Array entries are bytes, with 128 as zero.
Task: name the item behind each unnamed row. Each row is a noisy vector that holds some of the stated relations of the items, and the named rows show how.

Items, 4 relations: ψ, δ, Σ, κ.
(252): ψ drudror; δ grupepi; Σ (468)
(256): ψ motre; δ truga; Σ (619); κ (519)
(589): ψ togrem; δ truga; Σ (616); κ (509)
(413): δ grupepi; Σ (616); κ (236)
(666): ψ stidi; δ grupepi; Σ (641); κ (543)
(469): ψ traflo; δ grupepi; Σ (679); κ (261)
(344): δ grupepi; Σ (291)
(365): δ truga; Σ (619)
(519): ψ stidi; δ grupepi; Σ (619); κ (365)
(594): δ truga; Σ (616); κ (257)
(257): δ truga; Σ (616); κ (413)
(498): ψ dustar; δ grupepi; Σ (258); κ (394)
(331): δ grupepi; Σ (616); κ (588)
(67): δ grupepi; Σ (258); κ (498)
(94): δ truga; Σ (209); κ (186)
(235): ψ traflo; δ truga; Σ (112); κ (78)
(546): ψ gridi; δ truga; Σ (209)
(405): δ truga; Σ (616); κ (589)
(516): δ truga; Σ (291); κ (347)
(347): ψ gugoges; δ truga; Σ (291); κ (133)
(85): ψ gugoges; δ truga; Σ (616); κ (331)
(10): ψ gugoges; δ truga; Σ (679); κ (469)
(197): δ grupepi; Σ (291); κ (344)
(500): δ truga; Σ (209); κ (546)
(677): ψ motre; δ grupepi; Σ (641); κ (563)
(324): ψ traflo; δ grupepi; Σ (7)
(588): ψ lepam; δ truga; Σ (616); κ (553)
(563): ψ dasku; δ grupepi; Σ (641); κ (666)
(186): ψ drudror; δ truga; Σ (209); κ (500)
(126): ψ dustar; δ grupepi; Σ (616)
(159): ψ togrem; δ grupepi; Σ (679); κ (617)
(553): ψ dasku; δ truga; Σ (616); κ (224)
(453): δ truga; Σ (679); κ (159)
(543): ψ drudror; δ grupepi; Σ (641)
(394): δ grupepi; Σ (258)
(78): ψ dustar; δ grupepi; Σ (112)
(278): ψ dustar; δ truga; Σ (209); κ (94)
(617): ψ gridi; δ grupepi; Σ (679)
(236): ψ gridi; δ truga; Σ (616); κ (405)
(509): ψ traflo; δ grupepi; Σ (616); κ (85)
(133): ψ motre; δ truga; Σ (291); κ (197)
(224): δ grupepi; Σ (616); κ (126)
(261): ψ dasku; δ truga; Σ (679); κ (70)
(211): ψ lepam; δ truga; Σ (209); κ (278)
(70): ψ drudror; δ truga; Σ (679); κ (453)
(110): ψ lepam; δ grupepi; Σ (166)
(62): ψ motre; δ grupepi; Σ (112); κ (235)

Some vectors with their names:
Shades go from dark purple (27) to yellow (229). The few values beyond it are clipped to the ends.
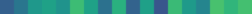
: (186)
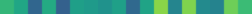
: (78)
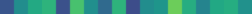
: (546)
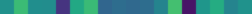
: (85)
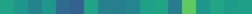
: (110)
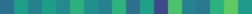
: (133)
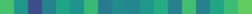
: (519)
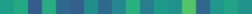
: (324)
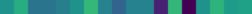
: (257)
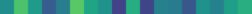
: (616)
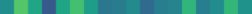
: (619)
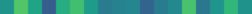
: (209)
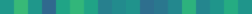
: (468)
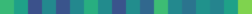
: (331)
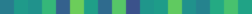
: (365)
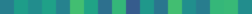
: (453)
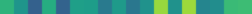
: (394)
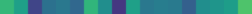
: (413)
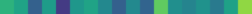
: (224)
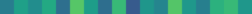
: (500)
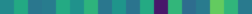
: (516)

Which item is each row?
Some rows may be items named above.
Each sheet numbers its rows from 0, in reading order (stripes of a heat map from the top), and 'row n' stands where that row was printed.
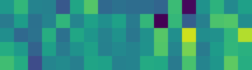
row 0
(589)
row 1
(256)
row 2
(543)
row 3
(197)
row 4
(498)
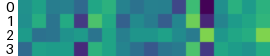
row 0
(405)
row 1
(553)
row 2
(252)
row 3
(588)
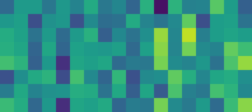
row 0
(211)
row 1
(469)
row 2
(159)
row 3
(78)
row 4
(126)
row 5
(546)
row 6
(94)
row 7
(126)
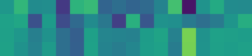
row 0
(85)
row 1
(509)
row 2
(110)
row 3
(110)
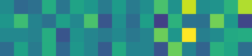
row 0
(543)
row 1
(10)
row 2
(617)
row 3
(235)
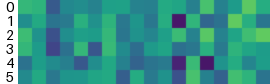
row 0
(498)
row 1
(516)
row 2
(666)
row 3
(67)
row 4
(236)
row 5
(261)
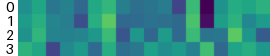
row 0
(405)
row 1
(589)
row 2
(347)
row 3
(563)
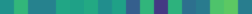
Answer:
(278)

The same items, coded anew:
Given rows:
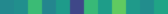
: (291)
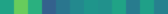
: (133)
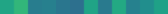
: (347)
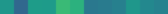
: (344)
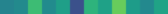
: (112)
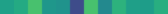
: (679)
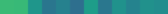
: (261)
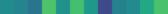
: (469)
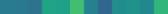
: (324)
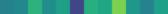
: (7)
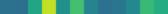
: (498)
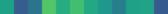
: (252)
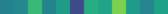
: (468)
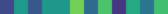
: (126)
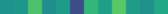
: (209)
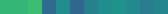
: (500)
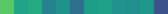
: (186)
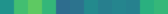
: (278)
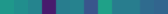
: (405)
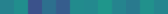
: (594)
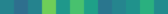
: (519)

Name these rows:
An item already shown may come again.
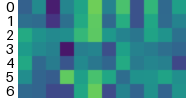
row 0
(224)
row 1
(331)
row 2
(159)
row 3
(405)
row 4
(236)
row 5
(563)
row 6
(509)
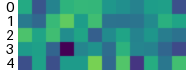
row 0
(543)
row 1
(78)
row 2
(546)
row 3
(589)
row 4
(126)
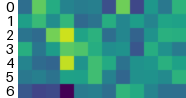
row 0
(588)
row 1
(516)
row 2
(110)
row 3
(617)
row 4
(67)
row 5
(324)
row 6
(616)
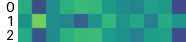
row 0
(543)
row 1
(256)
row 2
(543)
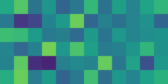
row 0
(10)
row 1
(413)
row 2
(261)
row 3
(519)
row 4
(553)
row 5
(10)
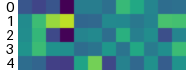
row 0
(616)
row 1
(211)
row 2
(85)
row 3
(235)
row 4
(509)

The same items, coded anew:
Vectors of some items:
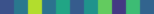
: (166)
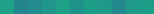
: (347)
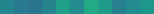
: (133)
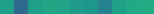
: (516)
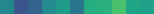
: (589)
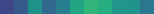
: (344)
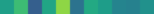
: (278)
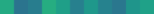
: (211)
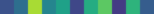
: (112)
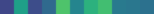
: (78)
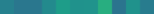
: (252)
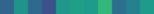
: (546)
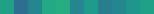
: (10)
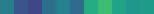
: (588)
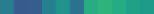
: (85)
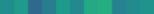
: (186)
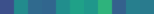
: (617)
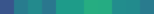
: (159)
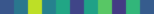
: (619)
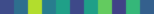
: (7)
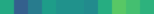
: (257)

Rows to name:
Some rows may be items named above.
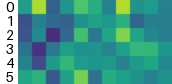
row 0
(498)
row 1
(617)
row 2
(126)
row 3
(413)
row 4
(67)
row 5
(278)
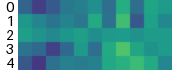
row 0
(509)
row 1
(324)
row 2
(347)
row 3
(553)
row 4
(331)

